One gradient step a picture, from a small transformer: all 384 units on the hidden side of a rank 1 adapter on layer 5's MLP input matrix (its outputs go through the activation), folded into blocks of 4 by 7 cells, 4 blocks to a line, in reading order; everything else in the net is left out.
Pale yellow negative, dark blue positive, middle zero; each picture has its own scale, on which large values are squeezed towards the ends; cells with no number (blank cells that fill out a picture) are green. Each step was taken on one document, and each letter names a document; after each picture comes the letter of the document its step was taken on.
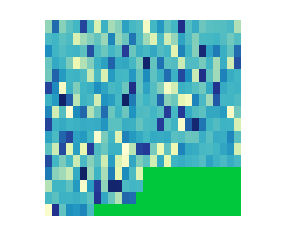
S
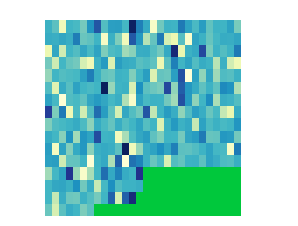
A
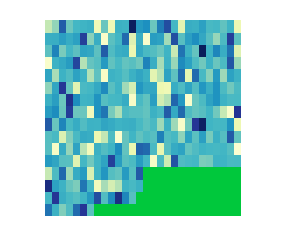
S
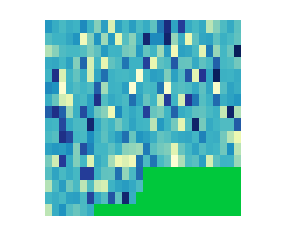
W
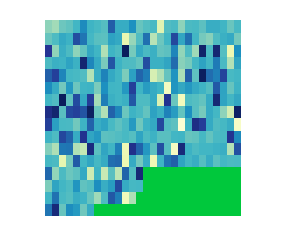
S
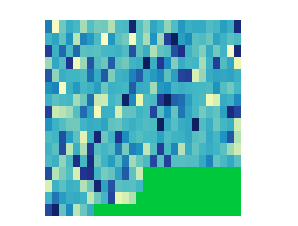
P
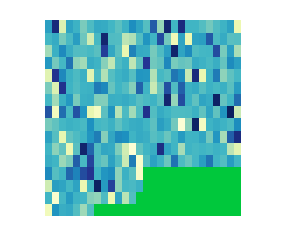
A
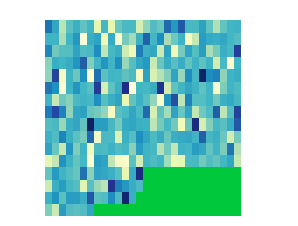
W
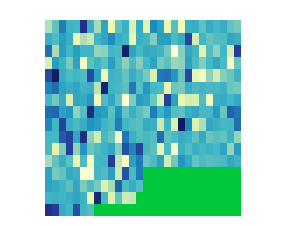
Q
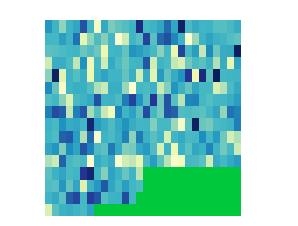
W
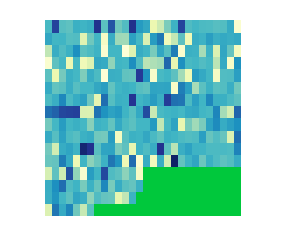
A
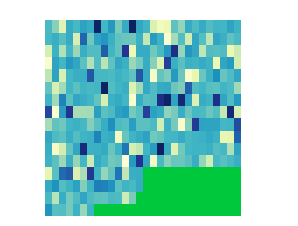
A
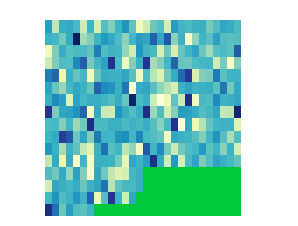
W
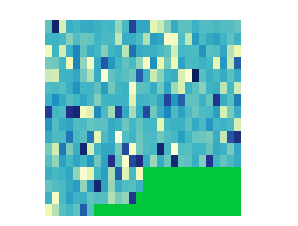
A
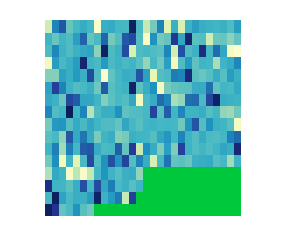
Q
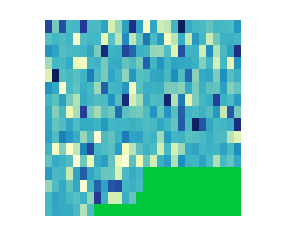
Q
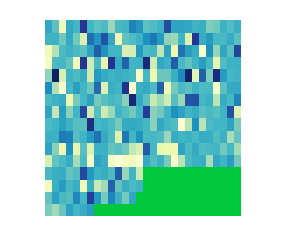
W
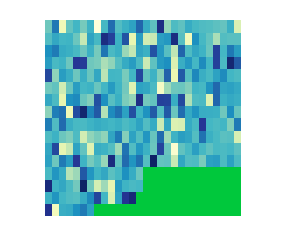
Q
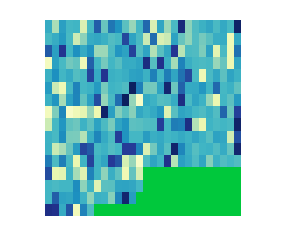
P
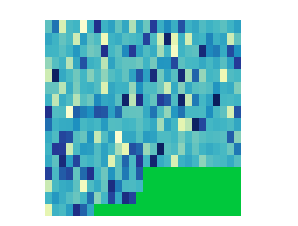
P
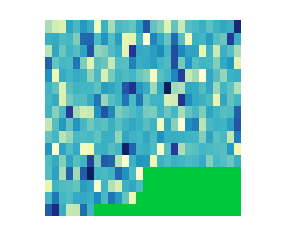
P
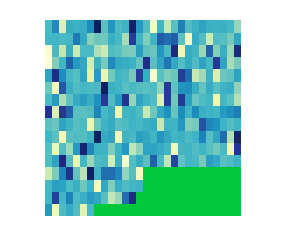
A
